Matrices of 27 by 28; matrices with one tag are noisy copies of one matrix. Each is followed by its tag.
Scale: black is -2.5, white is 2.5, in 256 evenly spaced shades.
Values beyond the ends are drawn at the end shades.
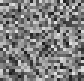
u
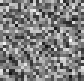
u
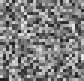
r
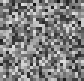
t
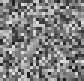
t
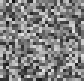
r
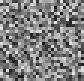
u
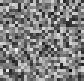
u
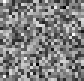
t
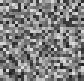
u
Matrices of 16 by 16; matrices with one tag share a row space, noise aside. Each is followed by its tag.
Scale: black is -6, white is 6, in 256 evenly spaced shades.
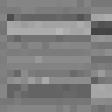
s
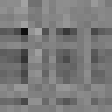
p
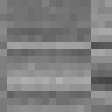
s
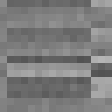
s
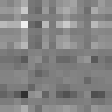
p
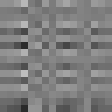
p
